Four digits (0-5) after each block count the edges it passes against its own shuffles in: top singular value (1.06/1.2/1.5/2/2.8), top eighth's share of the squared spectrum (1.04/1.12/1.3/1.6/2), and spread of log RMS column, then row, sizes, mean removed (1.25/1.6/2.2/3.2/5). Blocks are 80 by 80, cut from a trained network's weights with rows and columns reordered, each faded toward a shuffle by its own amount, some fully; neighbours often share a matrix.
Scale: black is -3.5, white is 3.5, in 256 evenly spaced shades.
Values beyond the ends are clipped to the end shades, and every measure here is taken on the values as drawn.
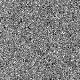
0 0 0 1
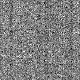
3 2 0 2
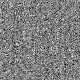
0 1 0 0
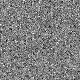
0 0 0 0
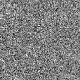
3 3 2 1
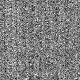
2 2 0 1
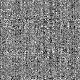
3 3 0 3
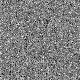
1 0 0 0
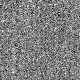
1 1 0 0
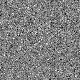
0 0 0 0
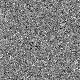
0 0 0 0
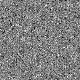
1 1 0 1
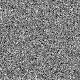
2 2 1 0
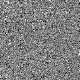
2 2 2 0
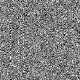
2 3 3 0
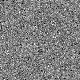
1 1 0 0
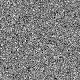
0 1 0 0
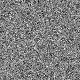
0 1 0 0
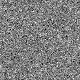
0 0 0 0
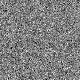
1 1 0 1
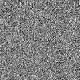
2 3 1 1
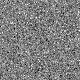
1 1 0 0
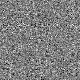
1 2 0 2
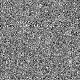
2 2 0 2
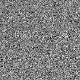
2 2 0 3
